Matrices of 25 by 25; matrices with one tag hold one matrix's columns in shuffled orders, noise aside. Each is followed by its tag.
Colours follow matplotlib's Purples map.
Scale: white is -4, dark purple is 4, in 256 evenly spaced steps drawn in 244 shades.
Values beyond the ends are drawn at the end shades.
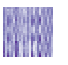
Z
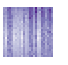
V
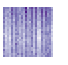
V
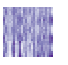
Z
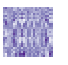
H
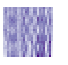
Z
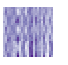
Z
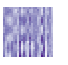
Z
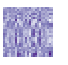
H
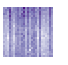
V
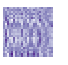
H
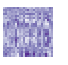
H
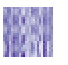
Z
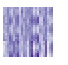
Z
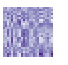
H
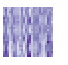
Z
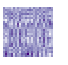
H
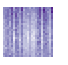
V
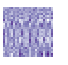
H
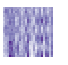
Z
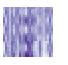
Z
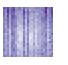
V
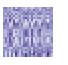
H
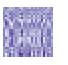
H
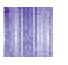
V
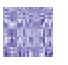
H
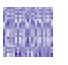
H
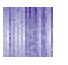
V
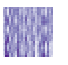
Z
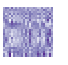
H
